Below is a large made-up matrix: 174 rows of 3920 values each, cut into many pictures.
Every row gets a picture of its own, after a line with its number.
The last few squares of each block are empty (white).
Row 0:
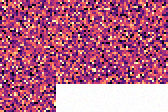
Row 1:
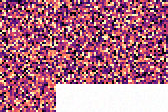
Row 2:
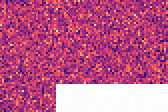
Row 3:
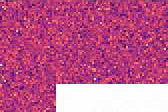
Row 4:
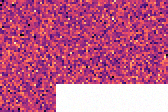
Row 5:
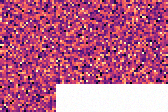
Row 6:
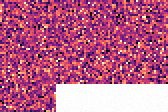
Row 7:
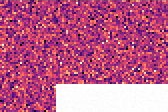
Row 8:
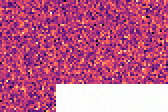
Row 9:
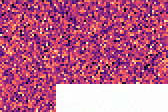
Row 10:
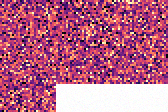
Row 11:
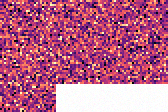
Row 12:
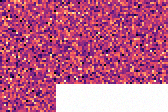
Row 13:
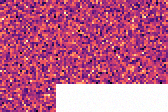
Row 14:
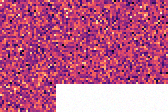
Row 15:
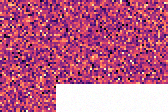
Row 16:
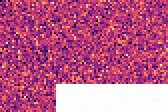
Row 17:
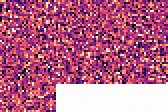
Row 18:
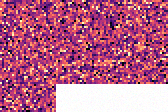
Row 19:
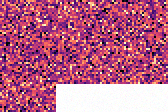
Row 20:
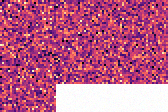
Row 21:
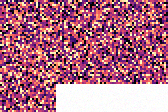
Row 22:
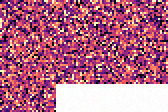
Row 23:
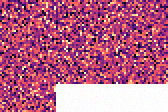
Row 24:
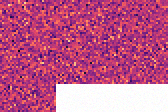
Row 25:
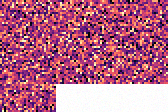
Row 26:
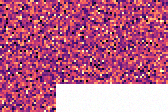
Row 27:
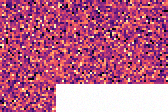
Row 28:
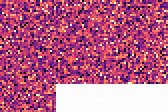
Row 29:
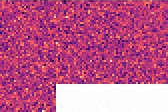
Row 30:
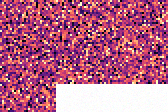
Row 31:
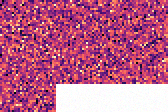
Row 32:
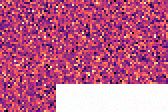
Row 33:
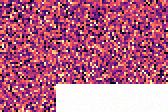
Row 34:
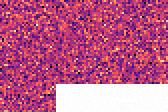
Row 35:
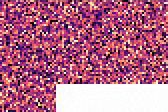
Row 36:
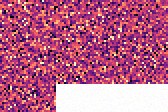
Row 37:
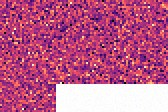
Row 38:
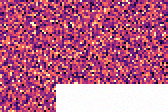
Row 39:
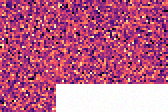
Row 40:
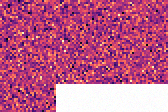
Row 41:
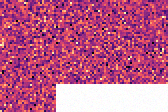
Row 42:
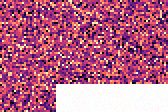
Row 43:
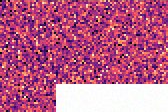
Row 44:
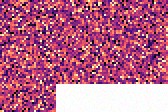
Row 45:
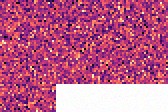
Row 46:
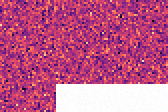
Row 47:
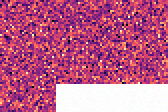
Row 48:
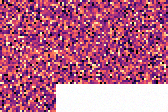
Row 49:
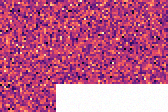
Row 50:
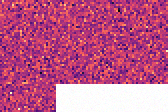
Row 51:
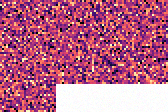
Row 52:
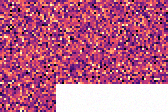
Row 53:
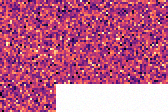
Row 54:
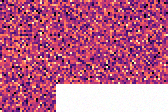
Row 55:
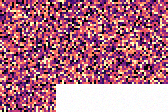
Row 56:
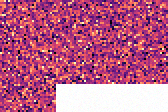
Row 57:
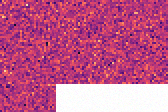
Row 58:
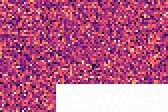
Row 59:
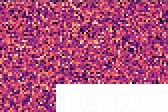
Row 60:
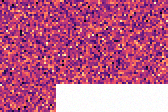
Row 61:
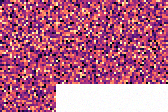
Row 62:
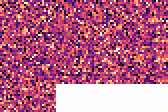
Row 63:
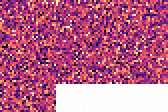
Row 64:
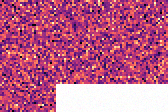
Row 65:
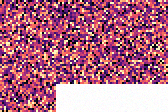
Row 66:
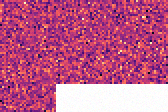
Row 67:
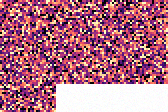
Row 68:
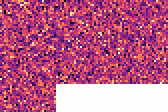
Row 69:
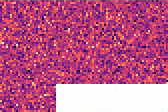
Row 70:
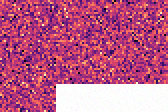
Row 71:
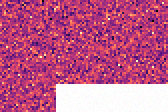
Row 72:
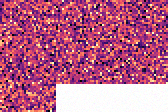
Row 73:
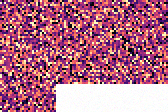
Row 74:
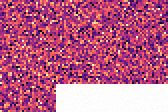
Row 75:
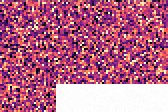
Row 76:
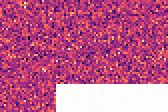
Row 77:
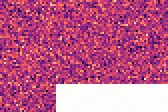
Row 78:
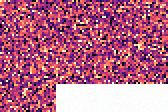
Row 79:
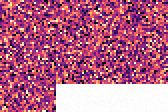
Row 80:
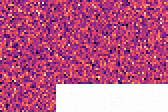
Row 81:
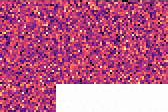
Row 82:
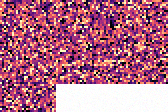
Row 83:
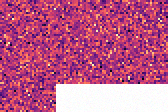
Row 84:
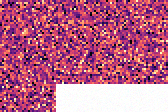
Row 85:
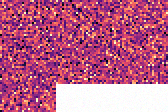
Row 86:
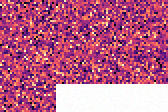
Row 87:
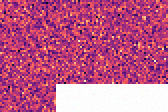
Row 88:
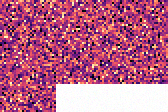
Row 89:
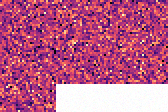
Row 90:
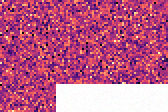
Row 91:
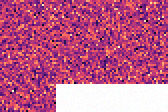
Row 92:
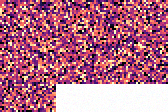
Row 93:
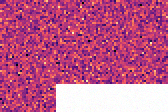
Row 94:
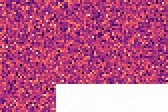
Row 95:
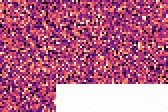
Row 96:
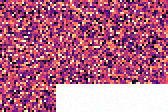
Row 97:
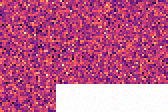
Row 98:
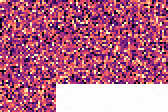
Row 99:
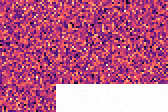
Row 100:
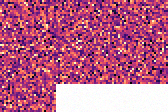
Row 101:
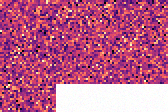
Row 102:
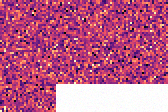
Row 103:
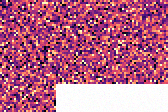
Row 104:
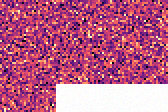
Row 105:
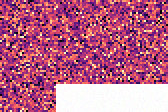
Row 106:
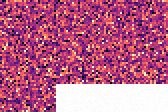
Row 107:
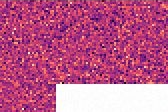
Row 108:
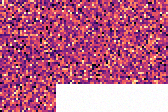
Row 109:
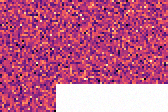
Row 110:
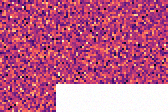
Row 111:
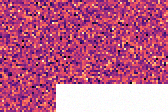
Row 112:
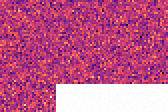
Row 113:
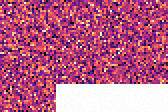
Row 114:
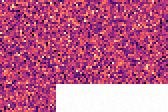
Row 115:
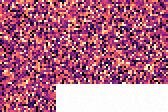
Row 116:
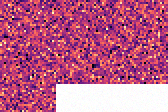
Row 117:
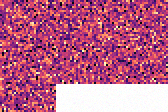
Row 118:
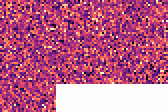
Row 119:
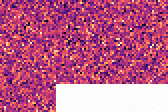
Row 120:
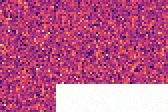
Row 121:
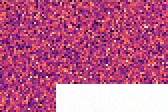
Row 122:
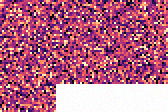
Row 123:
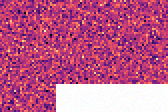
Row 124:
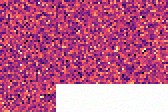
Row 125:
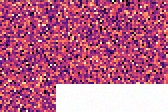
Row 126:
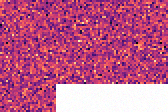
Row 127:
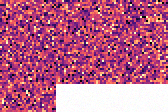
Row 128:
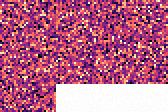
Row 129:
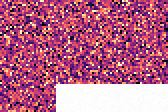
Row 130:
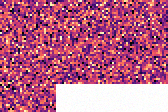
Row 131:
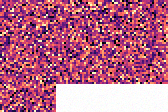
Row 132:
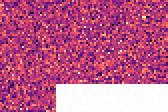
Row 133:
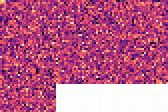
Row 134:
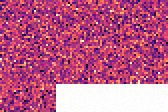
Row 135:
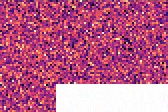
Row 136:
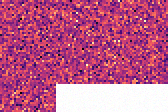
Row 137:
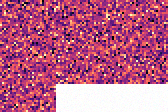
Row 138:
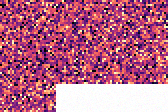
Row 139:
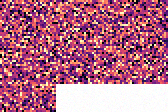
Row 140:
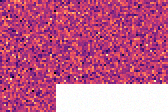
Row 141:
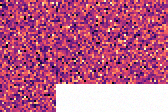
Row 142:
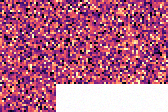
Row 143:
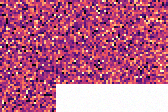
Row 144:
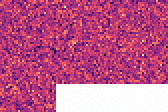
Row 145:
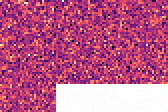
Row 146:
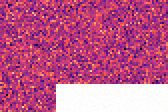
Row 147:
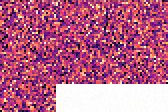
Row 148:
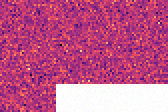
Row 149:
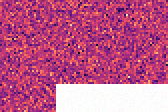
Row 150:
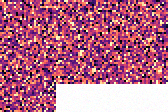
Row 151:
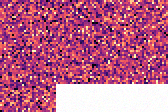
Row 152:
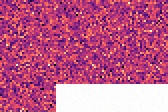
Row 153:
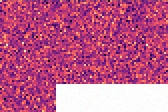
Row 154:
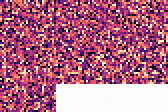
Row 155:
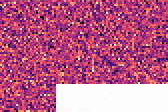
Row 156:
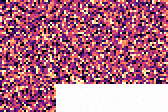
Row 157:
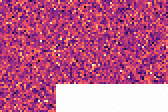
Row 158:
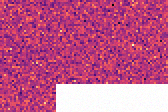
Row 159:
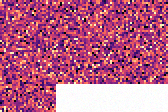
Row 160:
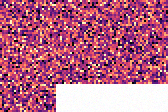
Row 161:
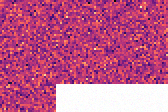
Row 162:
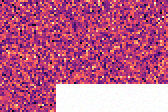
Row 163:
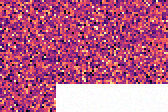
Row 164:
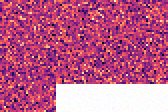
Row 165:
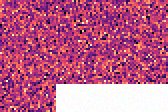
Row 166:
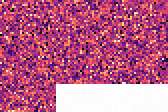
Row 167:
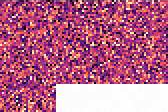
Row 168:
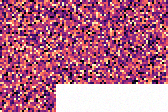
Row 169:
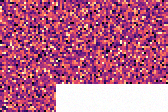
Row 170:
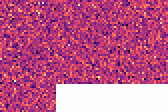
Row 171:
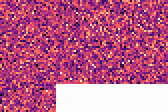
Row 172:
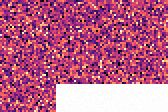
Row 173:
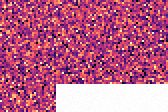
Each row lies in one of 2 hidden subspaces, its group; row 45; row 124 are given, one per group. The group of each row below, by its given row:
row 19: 45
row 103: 124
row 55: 45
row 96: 45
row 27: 124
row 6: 124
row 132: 124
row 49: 45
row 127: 124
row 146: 45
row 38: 45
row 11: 45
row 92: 124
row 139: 45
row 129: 45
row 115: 45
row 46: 124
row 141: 124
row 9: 45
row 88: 45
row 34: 124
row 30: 45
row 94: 124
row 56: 124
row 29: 124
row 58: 45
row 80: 45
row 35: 45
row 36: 124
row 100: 124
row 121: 45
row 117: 45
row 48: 45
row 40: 124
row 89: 45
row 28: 124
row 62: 124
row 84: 124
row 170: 45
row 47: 45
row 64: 45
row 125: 45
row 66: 124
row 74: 45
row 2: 124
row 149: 45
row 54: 45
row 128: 124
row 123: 45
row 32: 124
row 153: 124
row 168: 45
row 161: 45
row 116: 45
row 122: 45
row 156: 124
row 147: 124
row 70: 45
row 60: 45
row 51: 124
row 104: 45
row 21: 45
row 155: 124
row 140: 124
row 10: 45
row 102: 45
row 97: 45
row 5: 124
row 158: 45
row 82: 124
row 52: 45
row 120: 124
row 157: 45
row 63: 124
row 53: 45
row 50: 45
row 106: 124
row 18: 124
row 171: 45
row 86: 124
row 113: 124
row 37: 124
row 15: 45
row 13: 124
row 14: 45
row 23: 124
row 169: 124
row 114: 45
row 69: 124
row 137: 124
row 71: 124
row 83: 45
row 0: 124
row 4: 45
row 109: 45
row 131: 45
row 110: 124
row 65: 45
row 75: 124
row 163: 124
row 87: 124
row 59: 45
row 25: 45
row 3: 124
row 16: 124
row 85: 45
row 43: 124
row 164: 124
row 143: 124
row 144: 45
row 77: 45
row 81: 45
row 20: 124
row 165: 124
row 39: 124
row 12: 124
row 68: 124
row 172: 45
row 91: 45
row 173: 124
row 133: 124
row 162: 45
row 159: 45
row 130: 45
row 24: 124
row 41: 124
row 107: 124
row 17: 124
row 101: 45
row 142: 45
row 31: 45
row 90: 45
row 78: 124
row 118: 124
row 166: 45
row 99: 45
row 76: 124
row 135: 45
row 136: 45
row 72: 124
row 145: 124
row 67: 45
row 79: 124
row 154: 124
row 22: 124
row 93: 124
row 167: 45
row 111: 45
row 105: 45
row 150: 124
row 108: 45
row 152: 45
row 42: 45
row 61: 124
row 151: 45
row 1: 124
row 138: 124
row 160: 45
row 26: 124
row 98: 124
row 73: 45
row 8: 124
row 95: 124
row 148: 45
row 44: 45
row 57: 45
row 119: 45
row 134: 45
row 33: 124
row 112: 45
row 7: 124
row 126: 124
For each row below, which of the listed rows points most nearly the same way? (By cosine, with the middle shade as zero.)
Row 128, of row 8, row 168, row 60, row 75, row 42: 8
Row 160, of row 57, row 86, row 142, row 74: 74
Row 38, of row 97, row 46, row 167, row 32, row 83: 97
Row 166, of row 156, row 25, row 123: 25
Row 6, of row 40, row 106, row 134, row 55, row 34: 106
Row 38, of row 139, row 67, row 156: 139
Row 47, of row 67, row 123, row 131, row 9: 9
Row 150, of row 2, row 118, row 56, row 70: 2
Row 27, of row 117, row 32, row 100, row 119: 100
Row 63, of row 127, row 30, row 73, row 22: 22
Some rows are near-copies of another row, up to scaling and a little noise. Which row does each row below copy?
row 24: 36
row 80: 170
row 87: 95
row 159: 102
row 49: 130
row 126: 78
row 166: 90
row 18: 82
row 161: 122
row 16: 43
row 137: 71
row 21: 135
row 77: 11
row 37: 107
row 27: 39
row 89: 144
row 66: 6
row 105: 152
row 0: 3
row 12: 140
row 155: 51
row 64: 162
